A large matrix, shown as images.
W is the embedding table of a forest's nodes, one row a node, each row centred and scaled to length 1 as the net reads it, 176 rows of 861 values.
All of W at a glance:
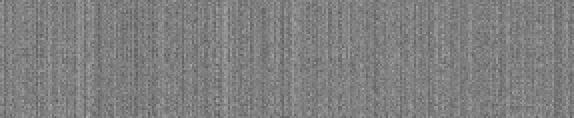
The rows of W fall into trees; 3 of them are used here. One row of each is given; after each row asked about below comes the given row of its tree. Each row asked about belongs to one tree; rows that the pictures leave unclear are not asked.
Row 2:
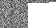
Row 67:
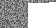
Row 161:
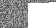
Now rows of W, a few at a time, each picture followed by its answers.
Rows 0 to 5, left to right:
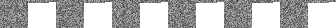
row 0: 67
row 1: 67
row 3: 2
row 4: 161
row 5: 161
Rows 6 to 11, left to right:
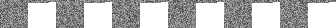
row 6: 161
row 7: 67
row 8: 67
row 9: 161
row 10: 2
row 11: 2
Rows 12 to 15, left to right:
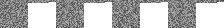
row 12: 161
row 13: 161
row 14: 2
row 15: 2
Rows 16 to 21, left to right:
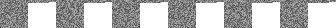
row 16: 161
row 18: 161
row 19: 161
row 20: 161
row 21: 161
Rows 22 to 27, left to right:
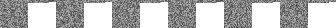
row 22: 2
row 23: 67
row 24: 161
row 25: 2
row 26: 161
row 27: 67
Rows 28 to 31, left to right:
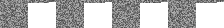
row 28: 2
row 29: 67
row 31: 2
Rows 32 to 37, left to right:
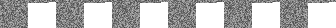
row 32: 2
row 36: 161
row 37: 161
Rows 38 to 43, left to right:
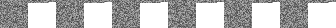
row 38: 161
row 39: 161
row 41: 67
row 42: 2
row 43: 161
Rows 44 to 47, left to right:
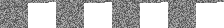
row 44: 161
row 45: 161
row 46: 2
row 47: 161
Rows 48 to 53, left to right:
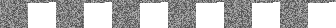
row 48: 2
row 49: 2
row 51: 161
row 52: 67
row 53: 161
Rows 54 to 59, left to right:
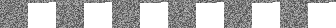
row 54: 161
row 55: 67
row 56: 161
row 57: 2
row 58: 161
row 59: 2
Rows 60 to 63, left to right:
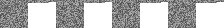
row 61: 67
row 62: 161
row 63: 161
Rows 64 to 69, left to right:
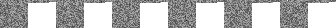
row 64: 67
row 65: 67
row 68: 2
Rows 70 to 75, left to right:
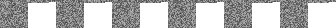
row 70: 2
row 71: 67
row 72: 161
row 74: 161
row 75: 161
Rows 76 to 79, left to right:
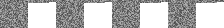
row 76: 67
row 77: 161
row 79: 2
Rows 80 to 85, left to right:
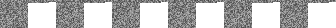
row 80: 161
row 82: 161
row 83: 161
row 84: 161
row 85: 161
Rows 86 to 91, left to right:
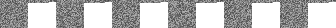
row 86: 161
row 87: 2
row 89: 2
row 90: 161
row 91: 161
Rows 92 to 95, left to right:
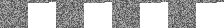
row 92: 2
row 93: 161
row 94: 2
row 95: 2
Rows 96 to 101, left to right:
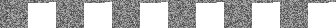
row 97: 67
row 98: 67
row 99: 2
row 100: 67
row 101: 161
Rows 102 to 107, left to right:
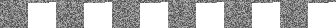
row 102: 67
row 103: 2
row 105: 2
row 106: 2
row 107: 2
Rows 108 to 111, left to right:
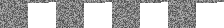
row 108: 2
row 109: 67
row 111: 67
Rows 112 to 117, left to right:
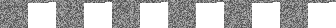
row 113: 2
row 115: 2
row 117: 161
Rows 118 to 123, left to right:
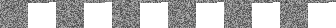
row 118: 161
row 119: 67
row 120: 67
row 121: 67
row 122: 2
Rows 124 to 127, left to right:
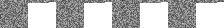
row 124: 161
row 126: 2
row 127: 161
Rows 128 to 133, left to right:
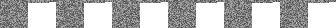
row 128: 67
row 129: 67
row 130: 2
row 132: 2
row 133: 67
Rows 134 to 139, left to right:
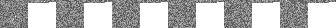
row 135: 2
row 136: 2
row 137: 67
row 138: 67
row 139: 2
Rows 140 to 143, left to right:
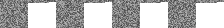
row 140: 2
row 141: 2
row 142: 2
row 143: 161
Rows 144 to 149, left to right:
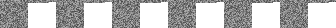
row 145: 67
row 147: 161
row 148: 161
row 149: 161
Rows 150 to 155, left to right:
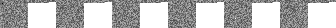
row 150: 2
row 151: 161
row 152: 2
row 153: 67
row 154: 161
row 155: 161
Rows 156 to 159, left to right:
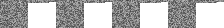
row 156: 67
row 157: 67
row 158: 67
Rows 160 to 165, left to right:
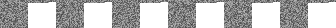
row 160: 161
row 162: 161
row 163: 161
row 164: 2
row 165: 161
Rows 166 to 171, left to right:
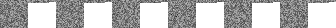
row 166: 67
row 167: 161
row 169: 67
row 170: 67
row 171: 67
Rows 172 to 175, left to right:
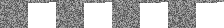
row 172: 67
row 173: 67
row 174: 2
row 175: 67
